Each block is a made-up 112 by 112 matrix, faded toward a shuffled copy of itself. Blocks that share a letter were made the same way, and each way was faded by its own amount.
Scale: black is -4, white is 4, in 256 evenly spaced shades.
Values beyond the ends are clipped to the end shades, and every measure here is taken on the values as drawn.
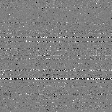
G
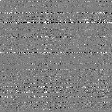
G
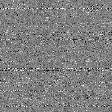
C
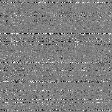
G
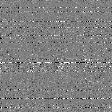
G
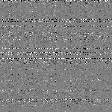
G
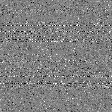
C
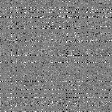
G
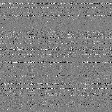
G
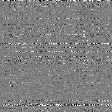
G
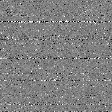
C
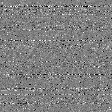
C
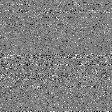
C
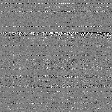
G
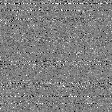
C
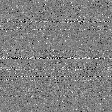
C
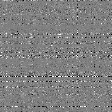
G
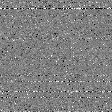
C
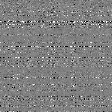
G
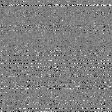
G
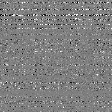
G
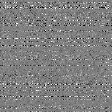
G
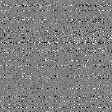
G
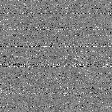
C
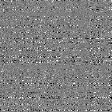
G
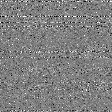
C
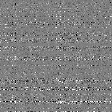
G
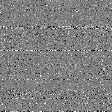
C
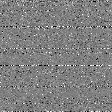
C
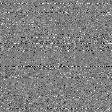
C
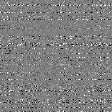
G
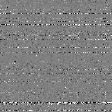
G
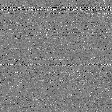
C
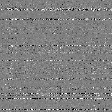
G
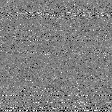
C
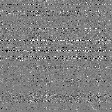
G
